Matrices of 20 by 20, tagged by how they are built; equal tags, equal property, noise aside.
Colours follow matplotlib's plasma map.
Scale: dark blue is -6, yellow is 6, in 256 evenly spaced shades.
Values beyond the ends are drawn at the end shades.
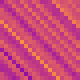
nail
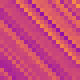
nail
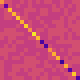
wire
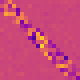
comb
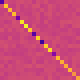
wire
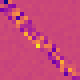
comb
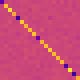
wire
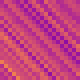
nail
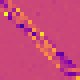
comb
